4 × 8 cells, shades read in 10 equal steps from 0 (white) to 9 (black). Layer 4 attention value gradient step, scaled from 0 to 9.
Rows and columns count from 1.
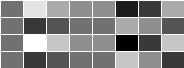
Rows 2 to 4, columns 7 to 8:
4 6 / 7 2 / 4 7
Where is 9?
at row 3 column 6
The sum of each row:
35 41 33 41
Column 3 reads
3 6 2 6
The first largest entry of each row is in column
6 2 6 2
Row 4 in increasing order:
2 4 5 5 5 6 7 7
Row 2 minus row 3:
0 7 4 1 1 -6 -3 4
